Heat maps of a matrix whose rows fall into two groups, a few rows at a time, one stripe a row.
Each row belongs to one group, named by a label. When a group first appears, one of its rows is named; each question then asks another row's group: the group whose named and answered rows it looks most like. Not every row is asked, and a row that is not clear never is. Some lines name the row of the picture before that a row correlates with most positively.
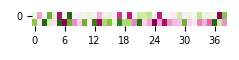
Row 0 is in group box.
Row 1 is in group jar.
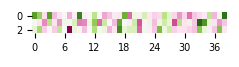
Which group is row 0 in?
box
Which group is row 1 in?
box
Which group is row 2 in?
box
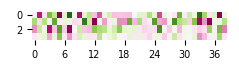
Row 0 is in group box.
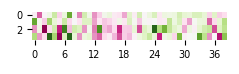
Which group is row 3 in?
box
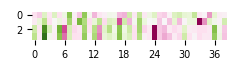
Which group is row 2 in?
jar
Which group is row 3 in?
jar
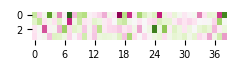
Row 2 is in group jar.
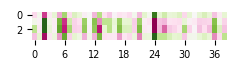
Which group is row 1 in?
jar
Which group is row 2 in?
jar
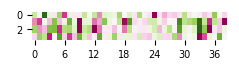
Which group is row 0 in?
jar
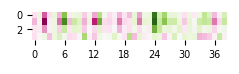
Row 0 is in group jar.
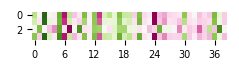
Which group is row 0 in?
jar
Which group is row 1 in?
jar
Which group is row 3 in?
jar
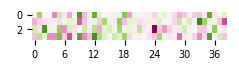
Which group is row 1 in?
box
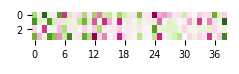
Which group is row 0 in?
jar
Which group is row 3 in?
box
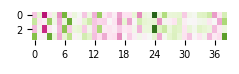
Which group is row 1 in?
box
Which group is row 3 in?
box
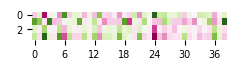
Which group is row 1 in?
box
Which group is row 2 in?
jar
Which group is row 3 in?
jar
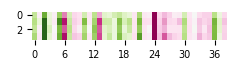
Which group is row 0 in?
jar
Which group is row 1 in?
jar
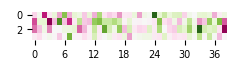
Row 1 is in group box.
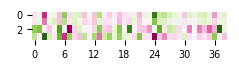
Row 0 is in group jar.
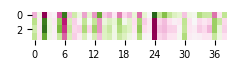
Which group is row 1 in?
jar
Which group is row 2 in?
jar
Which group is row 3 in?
jar
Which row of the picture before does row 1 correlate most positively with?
3
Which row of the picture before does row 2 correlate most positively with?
3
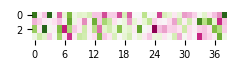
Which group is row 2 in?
jar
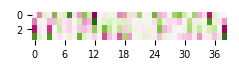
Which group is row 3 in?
box
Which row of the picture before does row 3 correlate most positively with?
0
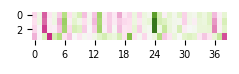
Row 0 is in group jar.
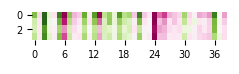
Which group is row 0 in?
jar
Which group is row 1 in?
jar
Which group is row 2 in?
jar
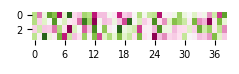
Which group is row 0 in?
box
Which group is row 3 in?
jar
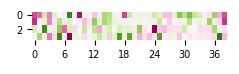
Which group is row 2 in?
jar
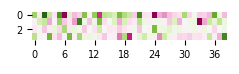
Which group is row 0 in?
jar
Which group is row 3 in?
box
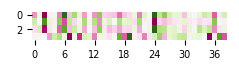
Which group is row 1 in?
jar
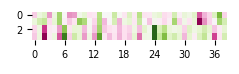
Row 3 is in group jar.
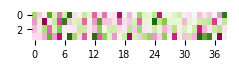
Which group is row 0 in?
box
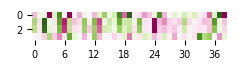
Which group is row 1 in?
jar
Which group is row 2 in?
jar
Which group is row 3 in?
box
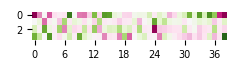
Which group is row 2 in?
jar
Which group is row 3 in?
box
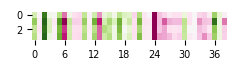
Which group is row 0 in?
jar
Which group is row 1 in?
jar
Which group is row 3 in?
jar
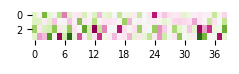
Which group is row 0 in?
jar
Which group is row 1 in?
box
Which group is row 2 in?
box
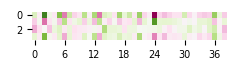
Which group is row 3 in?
jar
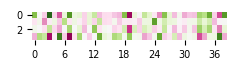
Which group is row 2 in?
box
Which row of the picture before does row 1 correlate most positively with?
1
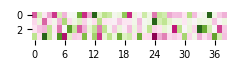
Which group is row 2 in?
box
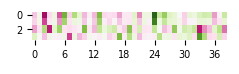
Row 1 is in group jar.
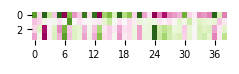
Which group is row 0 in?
jar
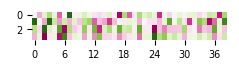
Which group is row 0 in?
box
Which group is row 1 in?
box
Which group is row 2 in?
jar
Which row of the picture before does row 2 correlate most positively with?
0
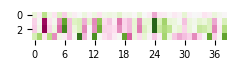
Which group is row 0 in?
jar
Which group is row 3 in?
box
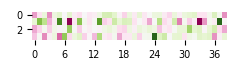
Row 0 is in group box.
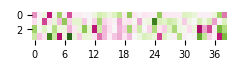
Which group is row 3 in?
box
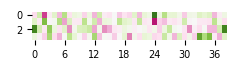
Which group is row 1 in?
jar
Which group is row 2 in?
box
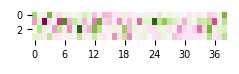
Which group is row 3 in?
box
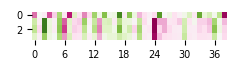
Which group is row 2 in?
jar
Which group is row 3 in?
jar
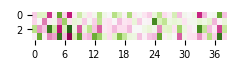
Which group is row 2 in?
box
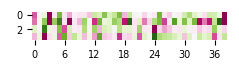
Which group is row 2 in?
jar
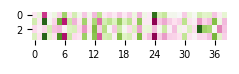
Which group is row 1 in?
jar
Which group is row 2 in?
box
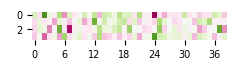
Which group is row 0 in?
jar
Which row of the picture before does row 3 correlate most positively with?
0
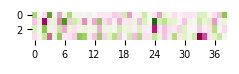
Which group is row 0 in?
box
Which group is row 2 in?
jar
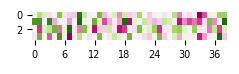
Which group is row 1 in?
box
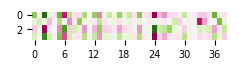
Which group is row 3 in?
jar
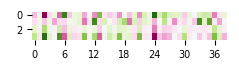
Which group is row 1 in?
box
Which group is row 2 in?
jar
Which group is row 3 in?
jar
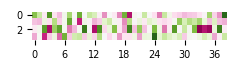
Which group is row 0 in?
box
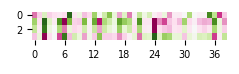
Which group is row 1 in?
jar
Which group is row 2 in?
jar
